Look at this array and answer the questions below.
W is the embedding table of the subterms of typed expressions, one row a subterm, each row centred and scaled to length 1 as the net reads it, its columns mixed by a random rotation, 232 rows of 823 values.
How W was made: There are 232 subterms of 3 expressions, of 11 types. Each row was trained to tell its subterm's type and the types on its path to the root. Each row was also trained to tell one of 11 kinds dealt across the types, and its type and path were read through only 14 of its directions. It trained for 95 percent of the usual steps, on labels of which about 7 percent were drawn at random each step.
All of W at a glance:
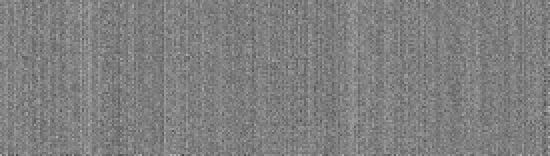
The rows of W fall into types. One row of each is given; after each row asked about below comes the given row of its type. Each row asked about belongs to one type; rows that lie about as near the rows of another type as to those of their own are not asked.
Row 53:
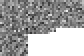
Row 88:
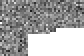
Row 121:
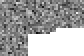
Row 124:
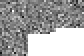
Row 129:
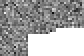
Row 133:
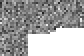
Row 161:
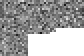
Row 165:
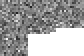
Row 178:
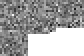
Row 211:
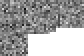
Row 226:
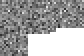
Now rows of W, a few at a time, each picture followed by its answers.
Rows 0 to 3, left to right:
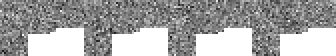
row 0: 133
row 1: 53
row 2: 121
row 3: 129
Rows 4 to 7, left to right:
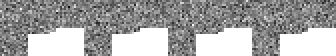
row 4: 133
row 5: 133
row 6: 124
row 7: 124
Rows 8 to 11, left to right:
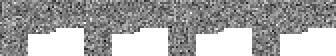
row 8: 161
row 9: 88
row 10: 211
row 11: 88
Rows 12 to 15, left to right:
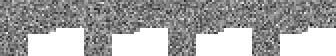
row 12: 178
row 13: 121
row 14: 129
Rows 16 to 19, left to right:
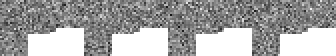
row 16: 226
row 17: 211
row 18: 211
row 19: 165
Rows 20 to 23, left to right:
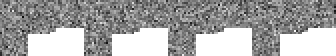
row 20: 124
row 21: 124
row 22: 133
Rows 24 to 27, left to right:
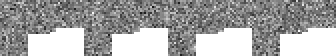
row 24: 121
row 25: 124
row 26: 178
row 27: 53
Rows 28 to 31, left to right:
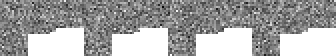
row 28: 129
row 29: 121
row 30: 226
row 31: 178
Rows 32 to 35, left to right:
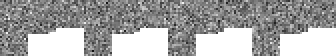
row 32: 178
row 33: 178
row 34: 124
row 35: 121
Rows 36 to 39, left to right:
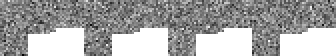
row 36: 53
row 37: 88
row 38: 121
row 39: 133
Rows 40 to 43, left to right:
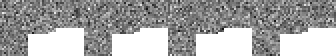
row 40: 133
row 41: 165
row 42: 226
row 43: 165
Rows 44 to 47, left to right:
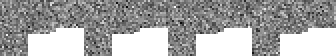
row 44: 53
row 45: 129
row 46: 129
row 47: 124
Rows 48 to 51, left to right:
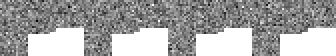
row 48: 165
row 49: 124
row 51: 226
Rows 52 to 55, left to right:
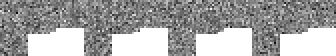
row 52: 133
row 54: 178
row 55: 53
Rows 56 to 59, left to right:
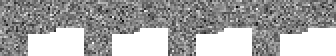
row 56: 88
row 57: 165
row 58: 165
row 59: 165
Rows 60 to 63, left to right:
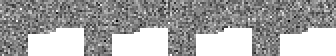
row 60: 133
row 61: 88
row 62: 133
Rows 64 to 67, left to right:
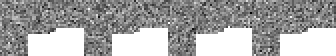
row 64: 124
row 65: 226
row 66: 53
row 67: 211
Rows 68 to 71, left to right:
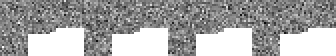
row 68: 129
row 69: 165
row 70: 133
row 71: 129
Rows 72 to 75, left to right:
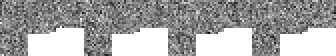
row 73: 88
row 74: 161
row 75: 211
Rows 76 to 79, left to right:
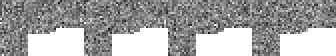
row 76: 133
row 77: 53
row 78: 124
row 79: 133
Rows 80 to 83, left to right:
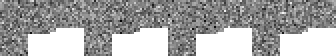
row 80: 129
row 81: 165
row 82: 53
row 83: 121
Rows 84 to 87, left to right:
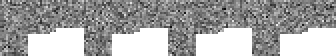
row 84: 121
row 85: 161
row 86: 133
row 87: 88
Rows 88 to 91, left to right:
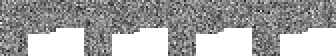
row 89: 165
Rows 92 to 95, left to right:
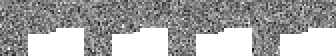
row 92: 129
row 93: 53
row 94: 129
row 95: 121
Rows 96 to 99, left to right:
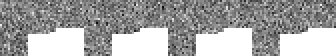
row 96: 124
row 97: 129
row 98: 133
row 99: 124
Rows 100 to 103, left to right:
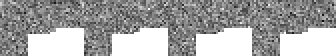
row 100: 124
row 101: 211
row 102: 129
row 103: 121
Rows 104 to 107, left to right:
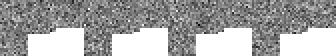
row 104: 124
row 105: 165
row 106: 88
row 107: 211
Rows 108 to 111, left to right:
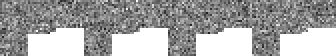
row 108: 124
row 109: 211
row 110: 124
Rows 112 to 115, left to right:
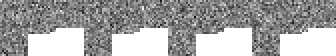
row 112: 133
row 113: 133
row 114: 165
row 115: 121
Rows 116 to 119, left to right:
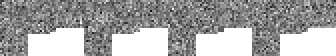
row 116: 178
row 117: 161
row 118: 165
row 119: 226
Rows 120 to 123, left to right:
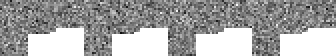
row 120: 165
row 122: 124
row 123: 133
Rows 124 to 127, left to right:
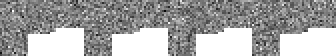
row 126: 121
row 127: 226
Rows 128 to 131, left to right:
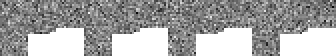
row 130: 129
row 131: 124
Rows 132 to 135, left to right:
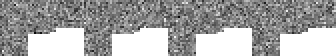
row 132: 121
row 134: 121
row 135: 129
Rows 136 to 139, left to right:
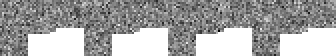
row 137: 124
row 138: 129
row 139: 121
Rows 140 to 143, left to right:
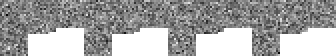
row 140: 88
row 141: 161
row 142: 165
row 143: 178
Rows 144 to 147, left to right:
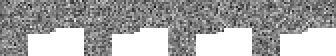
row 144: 124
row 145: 211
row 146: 129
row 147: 133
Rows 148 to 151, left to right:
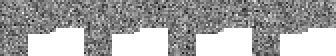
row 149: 124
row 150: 124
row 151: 88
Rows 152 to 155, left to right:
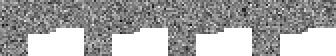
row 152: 161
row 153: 165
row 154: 88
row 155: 226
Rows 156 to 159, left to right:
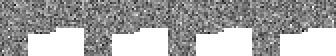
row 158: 161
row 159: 178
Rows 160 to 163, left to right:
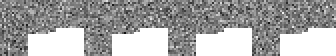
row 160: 133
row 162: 129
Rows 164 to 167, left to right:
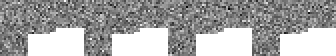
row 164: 211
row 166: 133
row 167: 133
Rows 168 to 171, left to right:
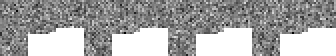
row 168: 129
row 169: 161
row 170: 121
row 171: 161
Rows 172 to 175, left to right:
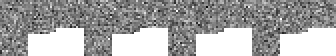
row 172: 121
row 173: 226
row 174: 88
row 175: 53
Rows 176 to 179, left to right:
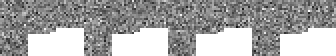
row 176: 88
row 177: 121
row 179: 133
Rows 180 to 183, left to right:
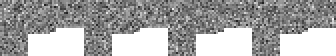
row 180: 226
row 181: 226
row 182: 129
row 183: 178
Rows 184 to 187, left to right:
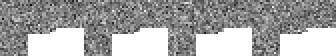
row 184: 124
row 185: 211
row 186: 121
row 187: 121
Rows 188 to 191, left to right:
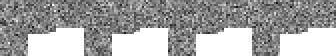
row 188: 165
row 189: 178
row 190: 165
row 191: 211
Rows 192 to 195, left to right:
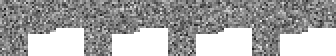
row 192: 178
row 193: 121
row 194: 226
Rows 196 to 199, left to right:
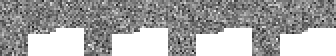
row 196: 165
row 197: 211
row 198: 129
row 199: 178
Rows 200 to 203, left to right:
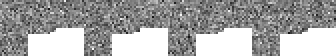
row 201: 88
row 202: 133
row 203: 165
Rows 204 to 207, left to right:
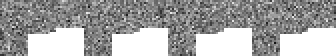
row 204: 53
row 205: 133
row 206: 178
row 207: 211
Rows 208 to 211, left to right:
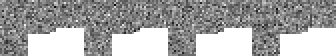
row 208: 129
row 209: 178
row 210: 129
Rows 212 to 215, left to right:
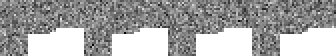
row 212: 178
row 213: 161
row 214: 124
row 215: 121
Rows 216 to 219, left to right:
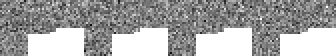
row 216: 226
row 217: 121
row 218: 211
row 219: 178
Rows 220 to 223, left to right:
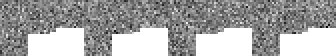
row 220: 88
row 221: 53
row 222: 129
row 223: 178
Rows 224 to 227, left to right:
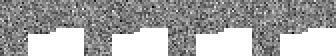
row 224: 178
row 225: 165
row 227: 161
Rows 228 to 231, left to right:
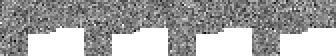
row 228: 53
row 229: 178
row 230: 121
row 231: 178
